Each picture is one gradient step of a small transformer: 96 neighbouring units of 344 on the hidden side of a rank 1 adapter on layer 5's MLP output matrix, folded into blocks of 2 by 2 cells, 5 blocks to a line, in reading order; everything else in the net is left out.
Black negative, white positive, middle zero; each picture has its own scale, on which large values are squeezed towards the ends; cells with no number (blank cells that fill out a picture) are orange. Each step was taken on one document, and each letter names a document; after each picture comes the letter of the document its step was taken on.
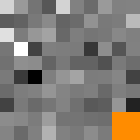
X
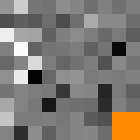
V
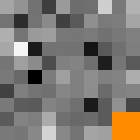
X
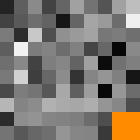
V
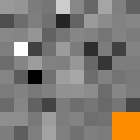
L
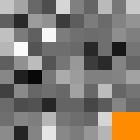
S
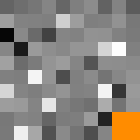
S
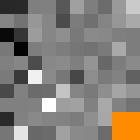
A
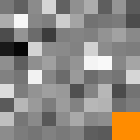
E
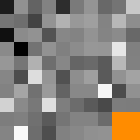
V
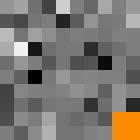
X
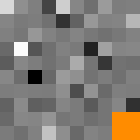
L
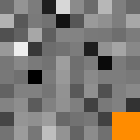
L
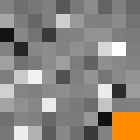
S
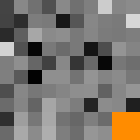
X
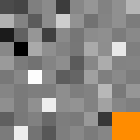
V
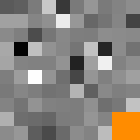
L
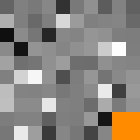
S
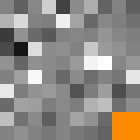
E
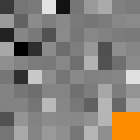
X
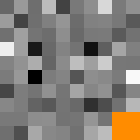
X
